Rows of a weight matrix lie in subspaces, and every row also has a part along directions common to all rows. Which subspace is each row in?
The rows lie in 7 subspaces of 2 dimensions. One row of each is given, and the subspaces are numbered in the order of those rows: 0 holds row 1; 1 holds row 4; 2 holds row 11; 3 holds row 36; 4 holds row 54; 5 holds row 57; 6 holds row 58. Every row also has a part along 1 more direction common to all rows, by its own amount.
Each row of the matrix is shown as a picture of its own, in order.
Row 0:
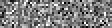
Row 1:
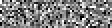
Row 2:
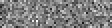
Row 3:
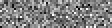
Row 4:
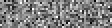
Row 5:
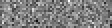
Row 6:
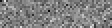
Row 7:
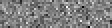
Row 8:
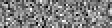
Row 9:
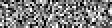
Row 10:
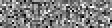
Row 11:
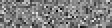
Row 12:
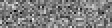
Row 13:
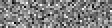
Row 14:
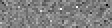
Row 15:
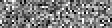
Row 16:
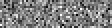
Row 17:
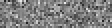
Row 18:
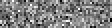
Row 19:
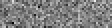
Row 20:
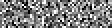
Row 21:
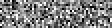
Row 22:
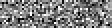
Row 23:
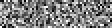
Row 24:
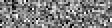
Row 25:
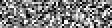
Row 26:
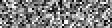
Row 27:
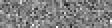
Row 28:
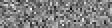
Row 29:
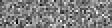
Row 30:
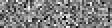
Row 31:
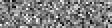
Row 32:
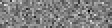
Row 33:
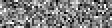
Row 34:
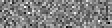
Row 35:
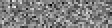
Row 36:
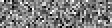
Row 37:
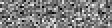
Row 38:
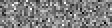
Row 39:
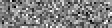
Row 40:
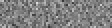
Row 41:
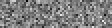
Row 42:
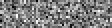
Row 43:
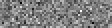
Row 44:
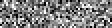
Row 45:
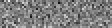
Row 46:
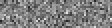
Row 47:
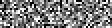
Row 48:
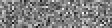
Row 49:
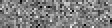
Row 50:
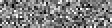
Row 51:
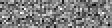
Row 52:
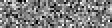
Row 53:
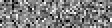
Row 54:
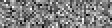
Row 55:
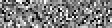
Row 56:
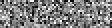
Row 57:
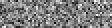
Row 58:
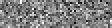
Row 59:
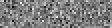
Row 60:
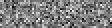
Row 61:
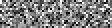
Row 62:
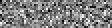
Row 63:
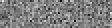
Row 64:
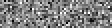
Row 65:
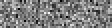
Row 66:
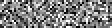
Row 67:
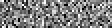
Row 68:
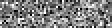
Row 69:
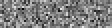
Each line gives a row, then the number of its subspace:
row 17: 2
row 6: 0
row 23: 5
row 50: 1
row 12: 1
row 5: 6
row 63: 3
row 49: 6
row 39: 6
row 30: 3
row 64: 1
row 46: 3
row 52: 2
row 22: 1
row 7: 6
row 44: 1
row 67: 5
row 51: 1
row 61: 0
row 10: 0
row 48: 4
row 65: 2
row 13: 5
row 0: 4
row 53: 3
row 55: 2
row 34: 3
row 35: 6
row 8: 4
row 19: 5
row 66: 3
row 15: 4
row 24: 2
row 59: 3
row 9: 4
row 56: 3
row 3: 1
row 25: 0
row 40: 5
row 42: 2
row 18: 3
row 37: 1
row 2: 5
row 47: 0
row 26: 0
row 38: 4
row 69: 2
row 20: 5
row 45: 5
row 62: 0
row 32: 6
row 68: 1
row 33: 5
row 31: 6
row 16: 4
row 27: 6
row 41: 4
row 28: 4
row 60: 2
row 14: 0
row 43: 6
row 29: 2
